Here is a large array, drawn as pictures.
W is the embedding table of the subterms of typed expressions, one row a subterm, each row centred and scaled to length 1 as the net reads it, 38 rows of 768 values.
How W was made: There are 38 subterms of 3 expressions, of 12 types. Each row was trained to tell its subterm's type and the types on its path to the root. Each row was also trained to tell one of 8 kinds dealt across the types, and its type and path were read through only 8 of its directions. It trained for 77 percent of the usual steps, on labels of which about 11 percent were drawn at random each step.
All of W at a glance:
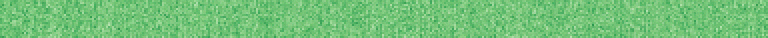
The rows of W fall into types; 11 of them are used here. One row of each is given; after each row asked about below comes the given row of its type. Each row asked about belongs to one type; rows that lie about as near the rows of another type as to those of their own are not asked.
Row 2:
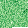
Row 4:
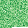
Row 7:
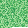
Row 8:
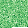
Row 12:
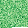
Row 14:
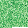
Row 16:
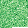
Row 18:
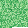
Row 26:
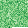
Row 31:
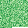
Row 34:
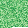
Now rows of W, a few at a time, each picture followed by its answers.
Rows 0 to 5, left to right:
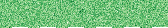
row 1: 14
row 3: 16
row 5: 18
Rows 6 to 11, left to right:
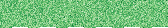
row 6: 18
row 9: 34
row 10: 16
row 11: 34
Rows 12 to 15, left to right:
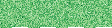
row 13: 12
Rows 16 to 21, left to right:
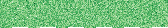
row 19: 2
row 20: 12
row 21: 14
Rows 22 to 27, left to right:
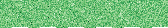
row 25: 16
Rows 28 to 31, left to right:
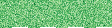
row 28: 2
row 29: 2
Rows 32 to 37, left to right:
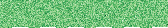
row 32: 34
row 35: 7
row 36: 18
